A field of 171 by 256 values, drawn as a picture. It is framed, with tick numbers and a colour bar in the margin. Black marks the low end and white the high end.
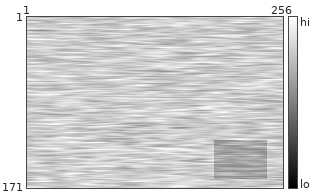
Mirror symmetry: none. Average level on the scale: 80%. Ninth with the lowest average: bottom right. Grain: streaks across. Odd patch: lower, in the bottom right.
